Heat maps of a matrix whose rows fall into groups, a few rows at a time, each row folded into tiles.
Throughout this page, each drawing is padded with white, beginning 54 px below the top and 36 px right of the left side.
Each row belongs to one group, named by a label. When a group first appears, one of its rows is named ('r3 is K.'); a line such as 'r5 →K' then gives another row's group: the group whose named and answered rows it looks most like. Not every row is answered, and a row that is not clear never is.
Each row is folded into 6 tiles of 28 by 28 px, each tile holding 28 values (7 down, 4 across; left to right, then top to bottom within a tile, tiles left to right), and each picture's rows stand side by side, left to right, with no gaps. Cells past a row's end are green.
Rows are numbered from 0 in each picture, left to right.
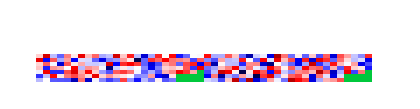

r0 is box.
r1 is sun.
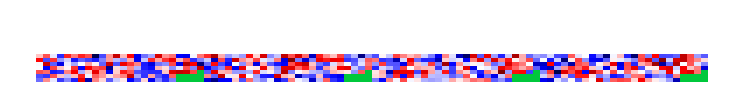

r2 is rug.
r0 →box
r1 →box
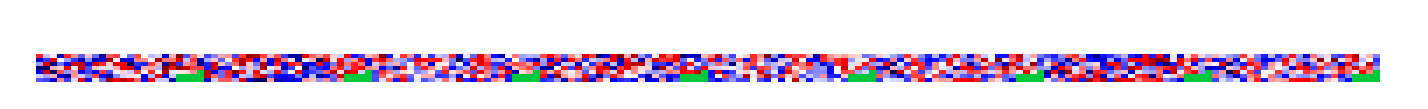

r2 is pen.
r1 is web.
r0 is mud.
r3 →box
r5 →mud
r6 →rug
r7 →mud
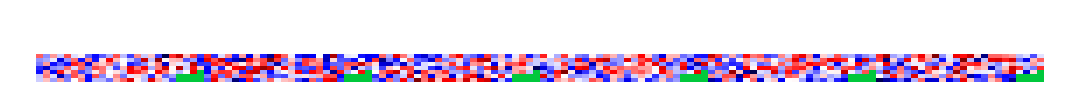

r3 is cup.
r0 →mud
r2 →rug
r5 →box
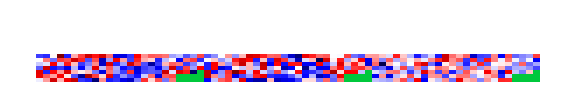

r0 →web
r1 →web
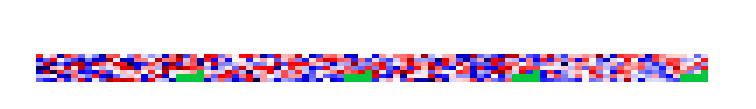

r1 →box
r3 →box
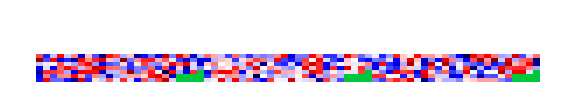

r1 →pen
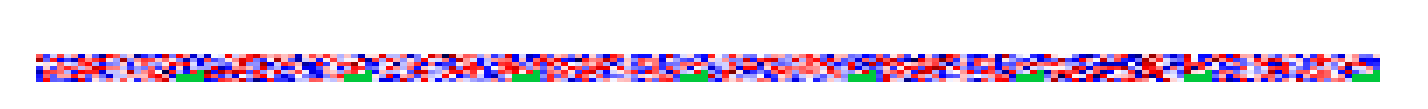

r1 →web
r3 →pen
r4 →cup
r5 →pen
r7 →pen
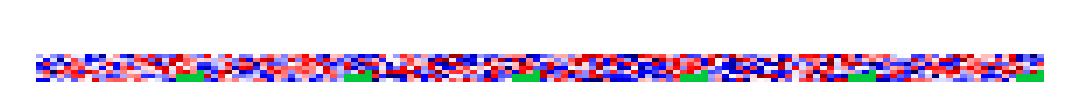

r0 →rug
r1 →cup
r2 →mud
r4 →sun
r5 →cup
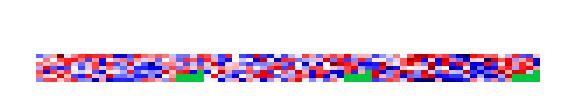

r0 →web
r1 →sun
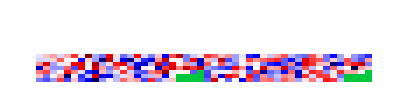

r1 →pen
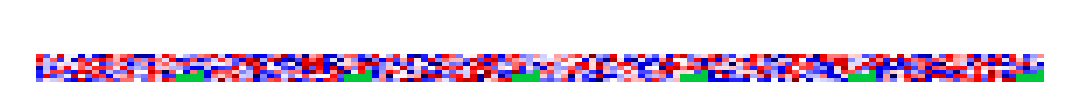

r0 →sun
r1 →pen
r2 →sun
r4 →box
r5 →sun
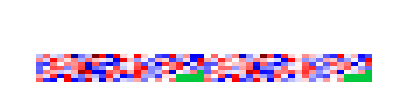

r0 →cup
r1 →cup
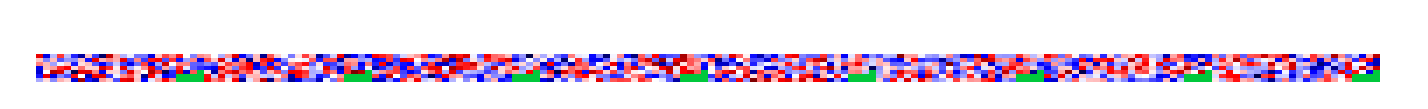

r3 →rug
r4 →rug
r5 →rug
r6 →cup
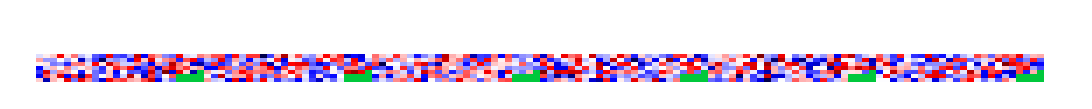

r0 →rug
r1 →box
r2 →sun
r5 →sun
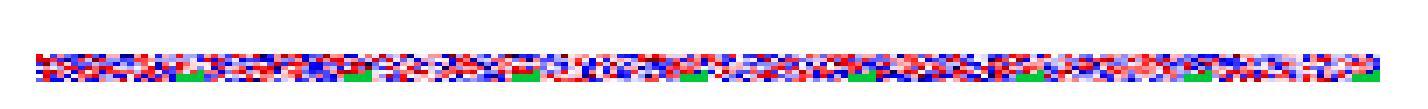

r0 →pen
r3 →web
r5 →mud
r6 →cup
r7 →rug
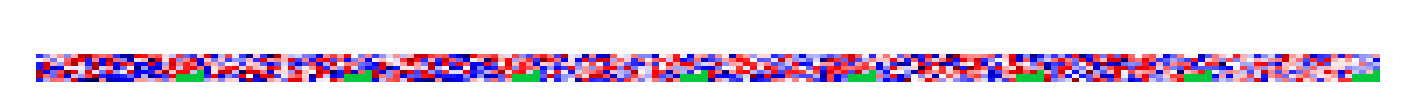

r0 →web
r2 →web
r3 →sun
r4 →mud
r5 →cup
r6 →cup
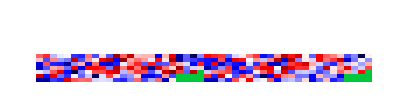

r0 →cup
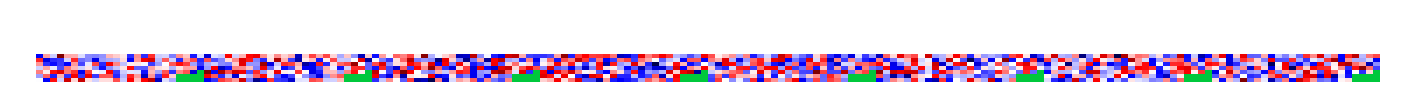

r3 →web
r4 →pen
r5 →mud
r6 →cup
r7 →sun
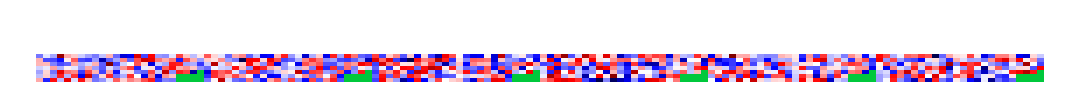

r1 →pen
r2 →pen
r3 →web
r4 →rug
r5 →box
